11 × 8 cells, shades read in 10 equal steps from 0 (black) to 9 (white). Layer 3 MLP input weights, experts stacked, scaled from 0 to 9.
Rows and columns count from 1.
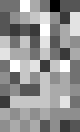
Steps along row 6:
up down up down up up down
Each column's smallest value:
2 2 3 2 2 0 2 3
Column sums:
51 56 66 56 68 50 55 55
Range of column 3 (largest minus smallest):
6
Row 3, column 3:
3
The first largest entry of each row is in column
3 5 5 5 1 2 3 5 7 1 2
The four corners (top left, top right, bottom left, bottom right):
4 3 5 3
